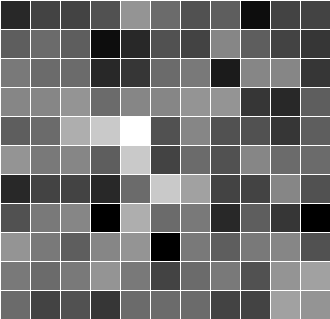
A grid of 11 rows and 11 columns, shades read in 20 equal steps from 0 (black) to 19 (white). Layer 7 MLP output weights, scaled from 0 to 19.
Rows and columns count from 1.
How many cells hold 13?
2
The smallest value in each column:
3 5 5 0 3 0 5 2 1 3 0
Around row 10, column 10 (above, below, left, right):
10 12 6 12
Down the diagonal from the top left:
3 8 8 8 19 5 12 3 9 11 11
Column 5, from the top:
11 3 4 10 19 15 8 13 11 9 8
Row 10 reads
9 8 9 11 9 5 8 9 6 11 12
